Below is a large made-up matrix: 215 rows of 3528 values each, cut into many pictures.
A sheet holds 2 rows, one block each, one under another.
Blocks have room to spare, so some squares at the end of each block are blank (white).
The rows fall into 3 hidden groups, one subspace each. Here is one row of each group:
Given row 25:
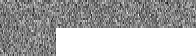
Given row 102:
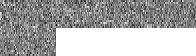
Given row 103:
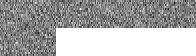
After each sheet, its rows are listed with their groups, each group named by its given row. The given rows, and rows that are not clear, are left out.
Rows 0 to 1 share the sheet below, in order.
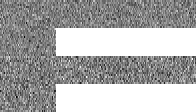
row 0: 25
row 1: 25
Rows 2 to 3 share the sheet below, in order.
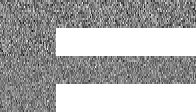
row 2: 25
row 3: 25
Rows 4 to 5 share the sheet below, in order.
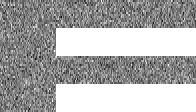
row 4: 102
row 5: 103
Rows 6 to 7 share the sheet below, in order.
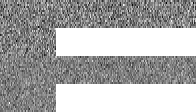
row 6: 25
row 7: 103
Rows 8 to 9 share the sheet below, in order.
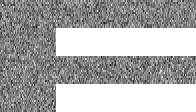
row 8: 102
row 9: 102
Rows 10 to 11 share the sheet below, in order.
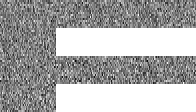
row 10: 25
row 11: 25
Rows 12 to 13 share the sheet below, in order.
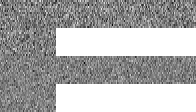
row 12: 103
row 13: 25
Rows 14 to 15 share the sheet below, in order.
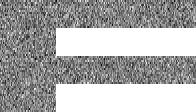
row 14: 103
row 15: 103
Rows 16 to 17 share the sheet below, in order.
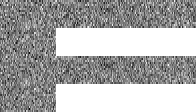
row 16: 103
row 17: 103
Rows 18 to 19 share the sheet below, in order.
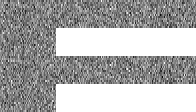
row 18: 102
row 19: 102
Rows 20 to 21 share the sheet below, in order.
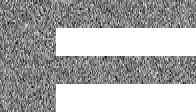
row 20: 103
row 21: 25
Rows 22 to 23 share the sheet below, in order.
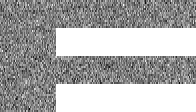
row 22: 25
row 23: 103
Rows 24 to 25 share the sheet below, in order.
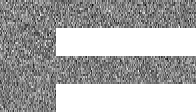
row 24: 103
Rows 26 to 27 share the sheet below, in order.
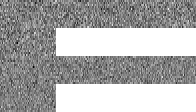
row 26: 103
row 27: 102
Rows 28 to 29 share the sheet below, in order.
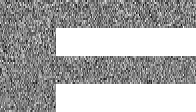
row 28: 25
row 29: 102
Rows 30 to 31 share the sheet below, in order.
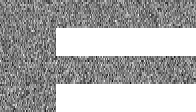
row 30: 25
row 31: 103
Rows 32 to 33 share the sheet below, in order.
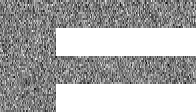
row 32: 25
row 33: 103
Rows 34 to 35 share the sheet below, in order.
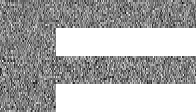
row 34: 102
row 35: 102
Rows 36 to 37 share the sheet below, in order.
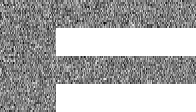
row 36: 102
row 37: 102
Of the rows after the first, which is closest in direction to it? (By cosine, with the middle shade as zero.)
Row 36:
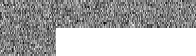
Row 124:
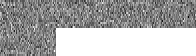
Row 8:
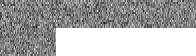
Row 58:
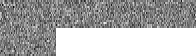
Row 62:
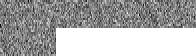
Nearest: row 8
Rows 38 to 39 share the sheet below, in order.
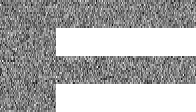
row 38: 103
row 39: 102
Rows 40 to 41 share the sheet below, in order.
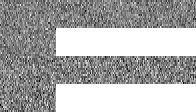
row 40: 25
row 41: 25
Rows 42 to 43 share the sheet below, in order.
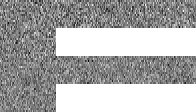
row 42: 103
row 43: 103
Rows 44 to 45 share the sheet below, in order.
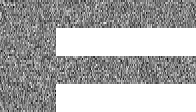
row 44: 102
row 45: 25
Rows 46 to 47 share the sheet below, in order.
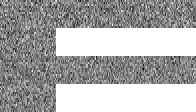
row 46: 103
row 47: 103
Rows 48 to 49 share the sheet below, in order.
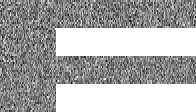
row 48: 25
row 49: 102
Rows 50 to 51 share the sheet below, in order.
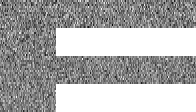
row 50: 103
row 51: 25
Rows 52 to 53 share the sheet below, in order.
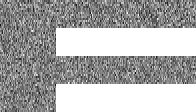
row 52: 25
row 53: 25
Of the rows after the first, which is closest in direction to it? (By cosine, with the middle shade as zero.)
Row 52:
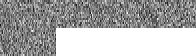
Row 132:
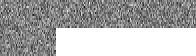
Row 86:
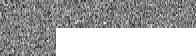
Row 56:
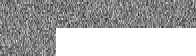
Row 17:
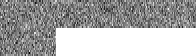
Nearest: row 132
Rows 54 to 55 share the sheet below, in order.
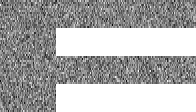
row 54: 103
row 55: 25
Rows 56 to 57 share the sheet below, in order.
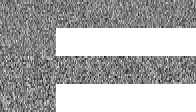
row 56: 25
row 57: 25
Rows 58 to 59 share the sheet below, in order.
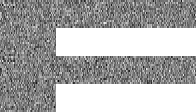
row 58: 102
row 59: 102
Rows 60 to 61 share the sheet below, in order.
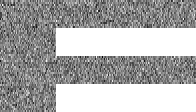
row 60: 102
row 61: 103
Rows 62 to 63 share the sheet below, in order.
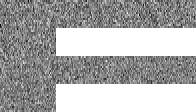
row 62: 25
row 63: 102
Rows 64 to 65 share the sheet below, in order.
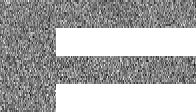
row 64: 25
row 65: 25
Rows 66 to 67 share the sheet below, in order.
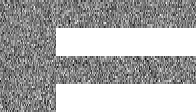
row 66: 102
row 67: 25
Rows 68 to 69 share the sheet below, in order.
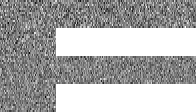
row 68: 103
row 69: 102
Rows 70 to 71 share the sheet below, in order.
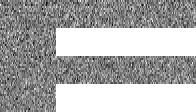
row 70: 103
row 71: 103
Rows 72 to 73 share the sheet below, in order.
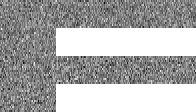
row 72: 103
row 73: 102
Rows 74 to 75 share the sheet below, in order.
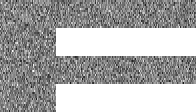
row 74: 103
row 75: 25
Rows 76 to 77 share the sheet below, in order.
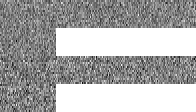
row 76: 25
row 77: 103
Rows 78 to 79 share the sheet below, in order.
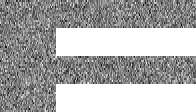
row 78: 25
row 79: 103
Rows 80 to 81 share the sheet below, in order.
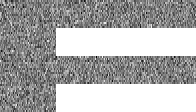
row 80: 102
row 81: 103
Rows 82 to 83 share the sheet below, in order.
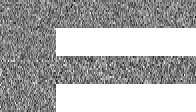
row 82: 25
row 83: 102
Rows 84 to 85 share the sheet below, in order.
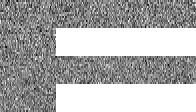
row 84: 25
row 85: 103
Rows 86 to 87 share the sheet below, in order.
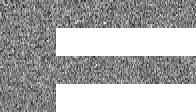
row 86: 102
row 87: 25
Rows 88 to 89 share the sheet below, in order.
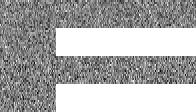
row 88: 25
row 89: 102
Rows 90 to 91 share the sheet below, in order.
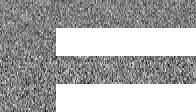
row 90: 103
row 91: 103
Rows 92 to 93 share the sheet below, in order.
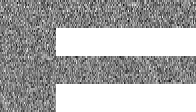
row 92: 25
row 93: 25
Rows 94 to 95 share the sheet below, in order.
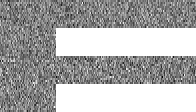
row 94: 25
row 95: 102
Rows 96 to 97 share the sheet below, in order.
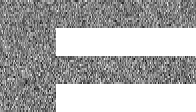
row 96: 25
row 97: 103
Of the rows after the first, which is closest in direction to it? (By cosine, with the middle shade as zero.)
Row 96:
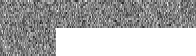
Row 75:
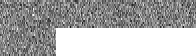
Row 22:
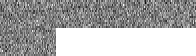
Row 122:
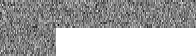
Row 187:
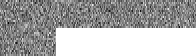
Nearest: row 75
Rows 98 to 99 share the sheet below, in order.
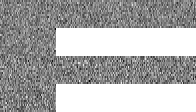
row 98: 25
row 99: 25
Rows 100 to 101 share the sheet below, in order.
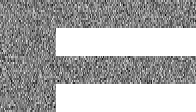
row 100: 25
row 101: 102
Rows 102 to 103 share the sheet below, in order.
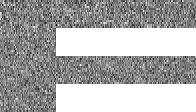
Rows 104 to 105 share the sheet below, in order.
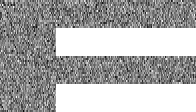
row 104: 102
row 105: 25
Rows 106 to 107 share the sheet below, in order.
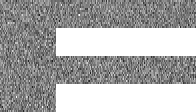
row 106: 103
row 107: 25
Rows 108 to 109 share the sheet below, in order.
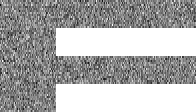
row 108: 103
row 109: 102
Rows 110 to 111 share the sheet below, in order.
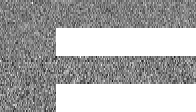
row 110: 103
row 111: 103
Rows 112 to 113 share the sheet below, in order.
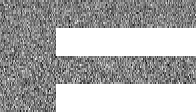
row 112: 102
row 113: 103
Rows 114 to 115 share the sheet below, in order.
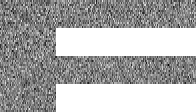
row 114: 103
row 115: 103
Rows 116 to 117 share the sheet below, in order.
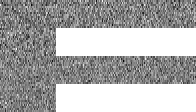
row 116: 103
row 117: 25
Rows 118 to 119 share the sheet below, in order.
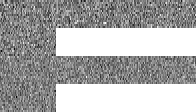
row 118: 102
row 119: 25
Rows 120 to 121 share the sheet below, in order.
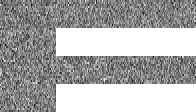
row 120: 103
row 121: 102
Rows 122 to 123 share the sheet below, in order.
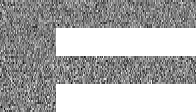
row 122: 102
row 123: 102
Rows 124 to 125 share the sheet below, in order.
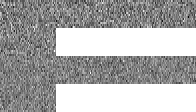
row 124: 102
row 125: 25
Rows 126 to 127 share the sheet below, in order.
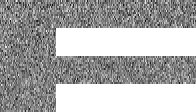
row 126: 25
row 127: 103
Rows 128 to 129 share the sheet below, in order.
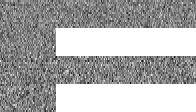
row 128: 102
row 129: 103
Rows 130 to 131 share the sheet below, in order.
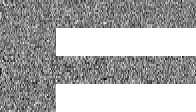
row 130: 102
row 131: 102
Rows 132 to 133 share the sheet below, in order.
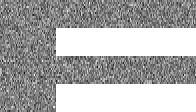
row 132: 25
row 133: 102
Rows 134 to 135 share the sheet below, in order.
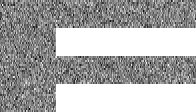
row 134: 102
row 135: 103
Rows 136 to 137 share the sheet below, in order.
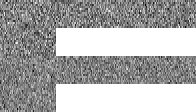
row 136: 103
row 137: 25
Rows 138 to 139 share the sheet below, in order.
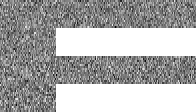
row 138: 103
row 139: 103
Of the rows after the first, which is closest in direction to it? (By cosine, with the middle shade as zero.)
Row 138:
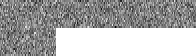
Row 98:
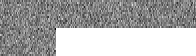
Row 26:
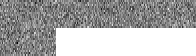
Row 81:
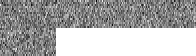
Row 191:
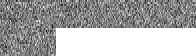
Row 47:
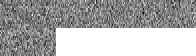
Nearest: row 26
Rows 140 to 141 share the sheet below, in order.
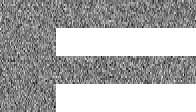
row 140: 102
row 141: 102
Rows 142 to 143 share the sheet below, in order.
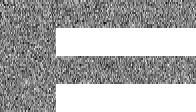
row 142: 102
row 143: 103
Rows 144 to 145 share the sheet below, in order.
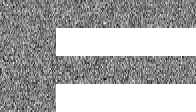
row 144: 102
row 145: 102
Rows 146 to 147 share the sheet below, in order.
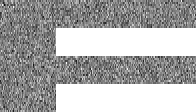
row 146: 102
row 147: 25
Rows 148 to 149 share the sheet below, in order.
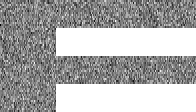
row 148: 25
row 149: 102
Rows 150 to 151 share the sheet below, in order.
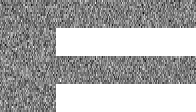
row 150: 103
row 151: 103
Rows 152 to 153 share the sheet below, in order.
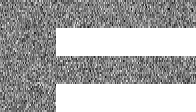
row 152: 103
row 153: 25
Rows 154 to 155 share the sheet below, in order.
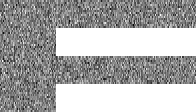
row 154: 102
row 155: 102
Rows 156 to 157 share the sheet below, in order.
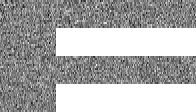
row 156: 102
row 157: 25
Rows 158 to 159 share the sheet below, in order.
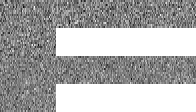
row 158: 102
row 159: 103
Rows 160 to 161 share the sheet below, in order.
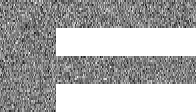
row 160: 103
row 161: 102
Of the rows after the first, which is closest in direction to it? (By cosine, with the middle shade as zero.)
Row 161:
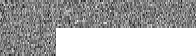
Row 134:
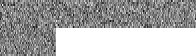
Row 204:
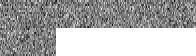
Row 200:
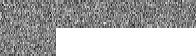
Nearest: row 200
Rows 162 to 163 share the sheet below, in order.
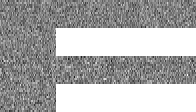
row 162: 25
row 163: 102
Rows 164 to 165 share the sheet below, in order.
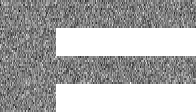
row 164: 103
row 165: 103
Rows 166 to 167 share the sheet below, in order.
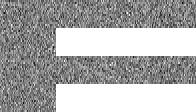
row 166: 102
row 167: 102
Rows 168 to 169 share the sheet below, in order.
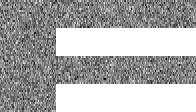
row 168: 103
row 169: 102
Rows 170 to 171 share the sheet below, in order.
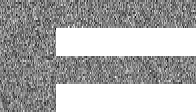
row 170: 25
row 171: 25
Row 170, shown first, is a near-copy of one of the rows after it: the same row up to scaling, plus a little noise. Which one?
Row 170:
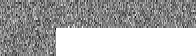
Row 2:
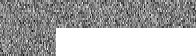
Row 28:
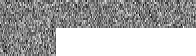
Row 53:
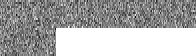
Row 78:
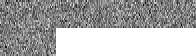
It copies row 53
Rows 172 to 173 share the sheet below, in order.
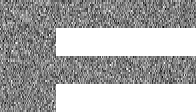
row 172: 103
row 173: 102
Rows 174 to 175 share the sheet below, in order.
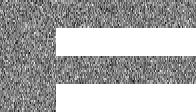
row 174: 103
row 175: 102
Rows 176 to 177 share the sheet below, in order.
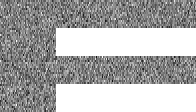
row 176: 25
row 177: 103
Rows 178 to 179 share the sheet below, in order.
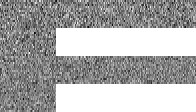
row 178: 103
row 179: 102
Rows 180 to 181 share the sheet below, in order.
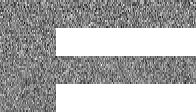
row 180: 25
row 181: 103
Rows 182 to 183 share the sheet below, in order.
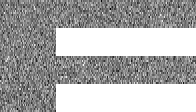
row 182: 102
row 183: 25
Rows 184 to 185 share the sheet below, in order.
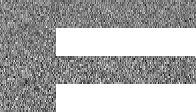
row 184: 103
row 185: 103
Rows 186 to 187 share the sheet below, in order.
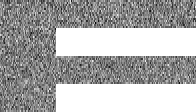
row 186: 25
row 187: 103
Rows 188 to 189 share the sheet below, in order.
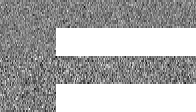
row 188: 25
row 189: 103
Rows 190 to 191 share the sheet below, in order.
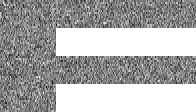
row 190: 102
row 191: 25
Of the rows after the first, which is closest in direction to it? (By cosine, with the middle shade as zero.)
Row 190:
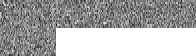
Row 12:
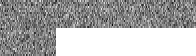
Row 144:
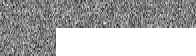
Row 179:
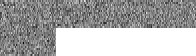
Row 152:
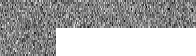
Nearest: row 144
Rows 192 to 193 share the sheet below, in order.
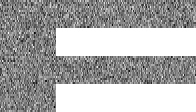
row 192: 103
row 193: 102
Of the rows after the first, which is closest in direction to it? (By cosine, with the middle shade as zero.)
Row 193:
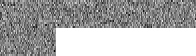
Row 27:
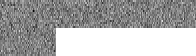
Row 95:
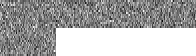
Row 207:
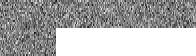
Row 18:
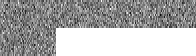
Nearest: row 27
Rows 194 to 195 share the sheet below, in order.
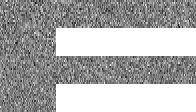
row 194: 103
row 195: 102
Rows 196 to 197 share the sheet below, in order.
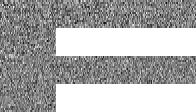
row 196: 102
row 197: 102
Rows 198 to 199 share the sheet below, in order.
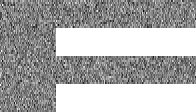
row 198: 102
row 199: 102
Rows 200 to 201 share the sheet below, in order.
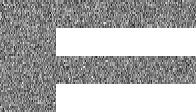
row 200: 102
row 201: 102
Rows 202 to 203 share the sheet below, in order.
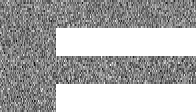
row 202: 25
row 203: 102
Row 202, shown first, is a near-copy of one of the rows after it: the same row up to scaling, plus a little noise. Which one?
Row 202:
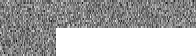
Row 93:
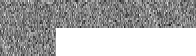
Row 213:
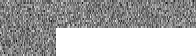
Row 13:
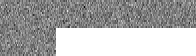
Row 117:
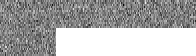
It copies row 213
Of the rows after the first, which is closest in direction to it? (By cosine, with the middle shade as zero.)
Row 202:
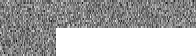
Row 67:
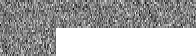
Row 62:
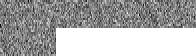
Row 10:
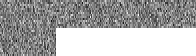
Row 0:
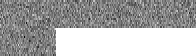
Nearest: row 10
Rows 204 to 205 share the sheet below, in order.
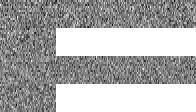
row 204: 103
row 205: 103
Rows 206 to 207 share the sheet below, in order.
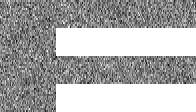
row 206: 25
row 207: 103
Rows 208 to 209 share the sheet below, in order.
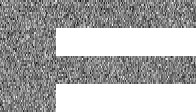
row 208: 103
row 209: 25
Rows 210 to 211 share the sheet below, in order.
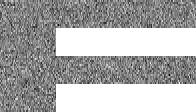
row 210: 102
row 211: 103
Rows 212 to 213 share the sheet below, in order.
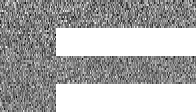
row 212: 25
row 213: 25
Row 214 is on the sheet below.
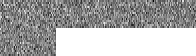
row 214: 102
